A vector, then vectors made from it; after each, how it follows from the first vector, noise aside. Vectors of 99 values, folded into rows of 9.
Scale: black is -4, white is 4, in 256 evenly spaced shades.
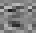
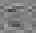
shrunk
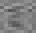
shrunk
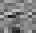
wrapped around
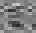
copied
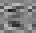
copied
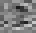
reversed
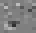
partly zeroed
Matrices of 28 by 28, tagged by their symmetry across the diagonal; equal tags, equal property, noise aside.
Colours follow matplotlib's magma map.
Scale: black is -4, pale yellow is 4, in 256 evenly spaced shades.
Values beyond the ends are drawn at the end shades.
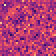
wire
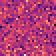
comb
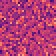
wire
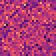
wire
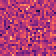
comb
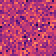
wire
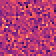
comb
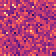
wire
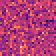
comb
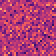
wire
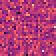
comb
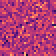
comb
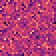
wire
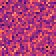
wire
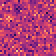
comb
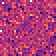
wire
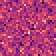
comb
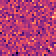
comb
